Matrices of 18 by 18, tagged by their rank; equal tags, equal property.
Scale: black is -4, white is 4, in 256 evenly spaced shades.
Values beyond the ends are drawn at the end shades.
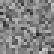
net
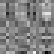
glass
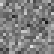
net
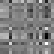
glass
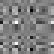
glass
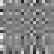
glass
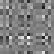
glass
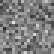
net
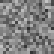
net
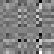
glass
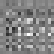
glass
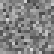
net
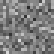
net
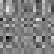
glass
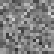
net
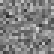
net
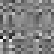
glass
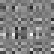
glass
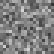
net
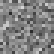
net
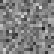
net
